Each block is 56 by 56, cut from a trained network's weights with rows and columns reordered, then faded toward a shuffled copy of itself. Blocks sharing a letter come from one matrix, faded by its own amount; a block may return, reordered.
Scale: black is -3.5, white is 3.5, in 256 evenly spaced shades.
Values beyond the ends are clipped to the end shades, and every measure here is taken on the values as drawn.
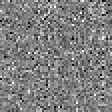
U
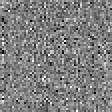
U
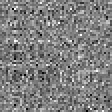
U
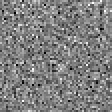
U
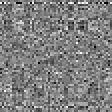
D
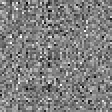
U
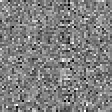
U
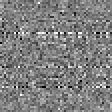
D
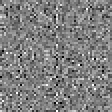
U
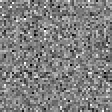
U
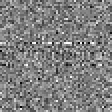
D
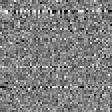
D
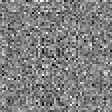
U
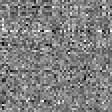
D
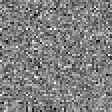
U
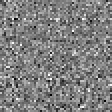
U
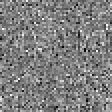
U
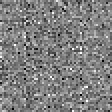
U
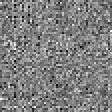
U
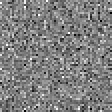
U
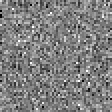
U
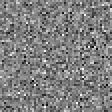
U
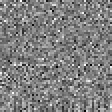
U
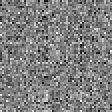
U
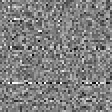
D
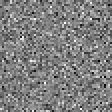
U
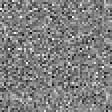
U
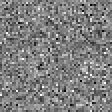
U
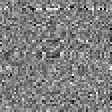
D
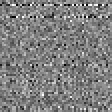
D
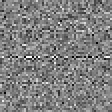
D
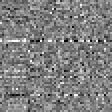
D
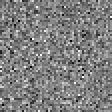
U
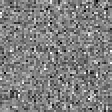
U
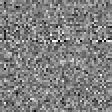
D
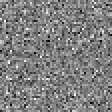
U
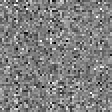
U
